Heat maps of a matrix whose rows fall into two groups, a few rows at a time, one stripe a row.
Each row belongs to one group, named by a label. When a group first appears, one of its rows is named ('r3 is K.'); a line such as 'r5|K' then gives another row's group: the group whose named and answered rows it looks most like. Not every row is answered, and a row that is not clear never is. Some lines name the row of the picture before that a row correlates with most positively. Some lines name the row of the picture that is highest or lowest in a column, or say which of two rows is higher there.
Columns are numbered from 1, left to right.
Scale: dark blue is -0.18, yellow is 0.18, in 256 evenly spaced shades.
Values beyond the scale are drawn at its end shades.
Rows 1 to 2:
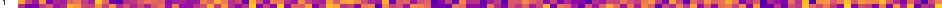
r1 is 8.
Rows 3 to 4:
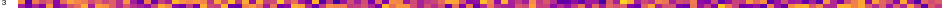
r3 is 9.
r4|8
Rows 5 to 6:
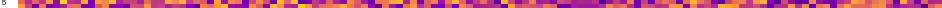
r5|9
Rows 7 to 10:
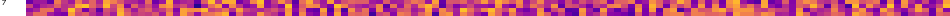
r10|9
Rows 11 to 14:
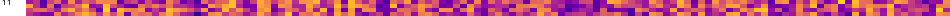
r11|8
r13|9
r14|8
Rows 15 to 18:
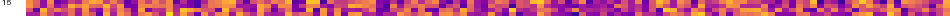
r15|8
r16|8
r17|9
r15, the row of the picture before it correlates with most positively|12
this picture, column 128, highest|15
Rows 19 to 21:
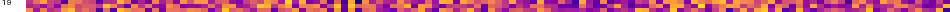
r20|8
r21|9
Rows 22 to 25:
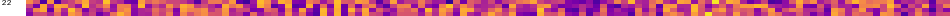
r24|9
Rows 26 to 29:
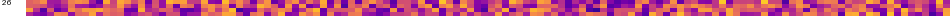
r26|9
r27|9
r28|8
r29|8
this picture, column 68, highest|29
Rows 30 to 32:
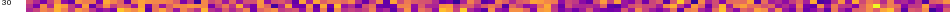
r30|8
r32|9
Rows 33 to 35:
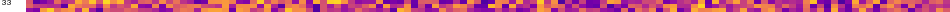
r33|8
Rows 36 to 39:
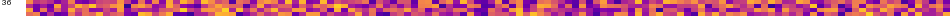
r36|9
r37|8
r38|9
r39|8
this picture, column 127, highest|38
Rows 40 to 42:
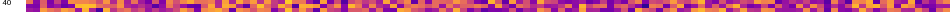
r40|9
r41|8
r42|9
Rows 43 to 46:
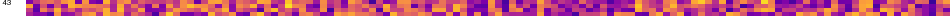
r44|9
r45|9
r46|8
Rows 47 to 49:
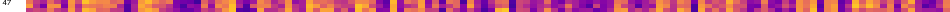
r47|8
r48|8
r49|8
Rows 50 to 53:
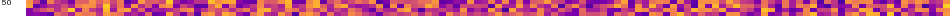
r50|8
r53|8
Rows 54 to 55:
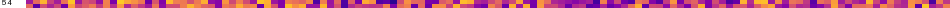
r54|9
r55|9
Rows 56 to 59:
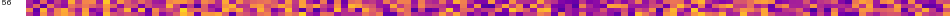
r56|9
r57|8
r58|9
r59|9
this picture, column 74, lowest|57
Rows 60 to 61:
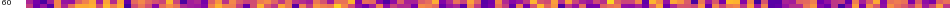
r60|8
